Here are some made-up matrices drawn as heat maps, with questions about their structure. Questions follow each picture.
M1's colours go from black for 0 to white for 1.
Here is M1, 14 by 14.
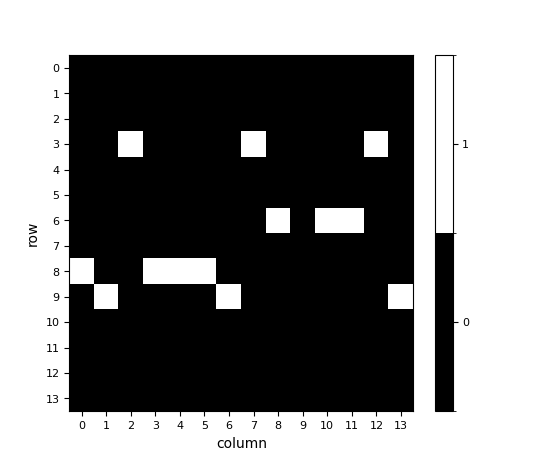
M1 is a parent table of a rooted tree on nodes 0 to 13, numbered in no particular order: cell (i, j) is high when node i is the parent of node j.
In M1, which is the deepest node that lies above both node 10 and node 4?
6
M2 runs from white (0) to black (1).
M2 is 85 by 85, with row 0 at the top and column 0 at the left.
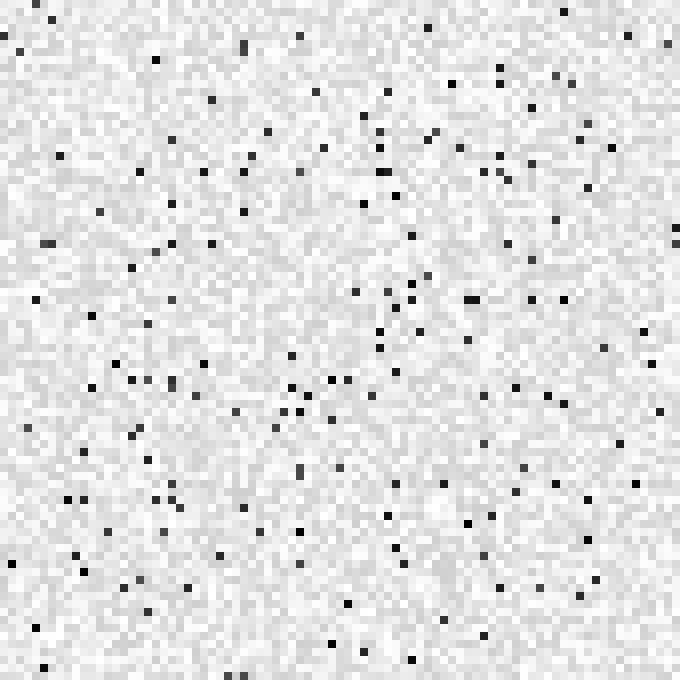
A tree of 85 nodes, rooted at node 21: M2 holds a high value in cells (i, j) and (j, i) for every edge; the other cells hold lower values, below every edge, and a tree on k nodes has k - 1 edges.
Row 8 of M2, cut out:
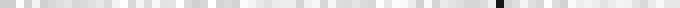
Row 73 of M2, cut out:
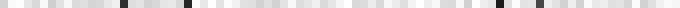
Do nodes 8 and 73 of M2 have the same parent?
yes
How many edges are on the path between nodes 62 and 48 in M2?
2
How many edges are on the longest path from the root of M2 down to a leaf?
3
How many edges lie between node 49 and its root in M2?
2
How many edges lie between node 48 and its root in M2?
1
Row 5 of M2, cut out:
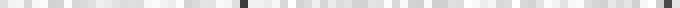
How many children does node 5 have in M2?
1
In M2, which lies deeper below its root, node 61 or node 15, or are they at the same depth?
the same depth
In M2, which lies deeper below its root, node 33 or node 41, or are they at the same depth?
node 33
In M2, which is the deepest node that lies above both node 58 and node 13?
37
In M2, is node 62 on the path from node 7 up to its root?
yes
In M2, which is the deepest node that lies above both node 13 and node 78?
37
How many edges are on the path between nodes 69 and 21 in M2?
2
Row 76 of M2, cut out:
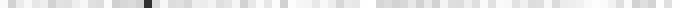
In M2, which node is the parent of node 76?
18
